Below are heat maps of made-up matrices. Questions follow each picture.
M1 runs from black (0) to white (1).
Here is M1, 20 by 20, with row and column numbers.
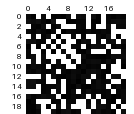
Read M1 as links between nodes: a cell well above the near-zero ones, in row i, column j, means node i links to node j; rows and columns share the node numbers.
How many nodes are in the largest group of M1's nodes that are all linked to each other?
4
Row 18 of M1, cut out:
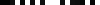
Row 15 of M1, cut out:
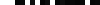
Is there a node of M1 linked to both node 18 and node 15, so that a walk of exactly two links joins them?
yes
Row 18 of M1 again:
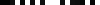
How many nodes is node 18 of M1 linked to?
9
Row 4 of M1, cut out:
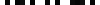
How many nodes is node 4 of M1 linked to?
10
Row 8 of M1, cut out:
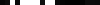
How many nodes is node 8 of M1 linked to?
7
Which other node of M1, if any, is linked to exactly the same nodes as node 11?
node 3
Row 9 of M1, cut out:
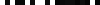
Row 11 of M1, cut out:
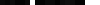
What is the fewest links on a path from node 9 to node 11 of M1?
2
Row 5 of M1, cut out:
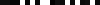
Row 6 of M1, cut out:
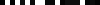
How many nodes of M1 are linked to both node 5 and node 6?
1
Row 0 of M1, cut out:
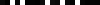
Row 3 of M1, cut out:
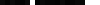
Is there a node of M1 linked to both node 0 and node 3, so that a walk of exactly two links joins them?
no
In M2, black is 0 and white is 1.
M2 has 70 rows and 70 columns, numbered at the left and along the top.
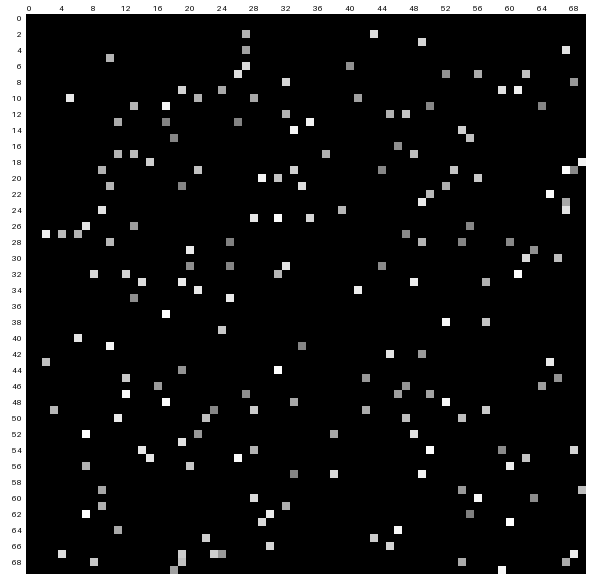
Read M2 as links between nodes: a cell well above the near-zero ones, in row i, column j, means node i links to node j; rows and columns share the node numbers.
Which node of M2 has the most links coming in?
node 19
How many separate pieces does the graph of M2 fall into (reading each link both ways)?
6
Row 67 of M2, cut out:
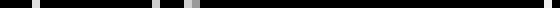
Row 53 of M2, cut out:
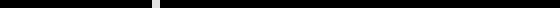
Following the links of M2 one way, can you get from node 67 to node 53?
yes
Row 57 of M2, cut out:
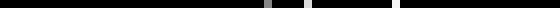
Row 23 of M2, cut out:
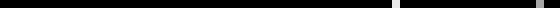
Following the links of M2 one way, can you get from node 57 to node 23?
yes
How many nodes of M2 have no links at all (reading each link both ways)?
5
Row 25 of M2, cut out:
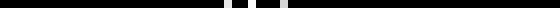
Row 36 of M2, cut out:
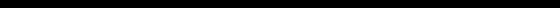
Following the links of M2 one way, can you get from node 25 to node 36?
no
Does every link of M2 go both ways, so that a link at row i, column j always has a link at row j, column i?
yes
